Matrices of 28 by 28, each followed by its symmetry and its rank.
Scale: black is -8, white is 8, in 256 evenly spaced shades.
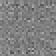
neither, rank five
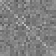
symmetric, rank five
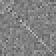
symmetric, full rank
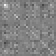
symmetric, rank five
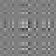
symmetric, rank one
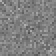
symmetric, full rank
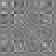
symmetric, rank three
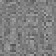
neither, rank five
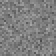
neither, full rank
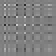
symmetric, rank one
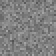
neither, full rank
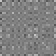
symmetric, rank three
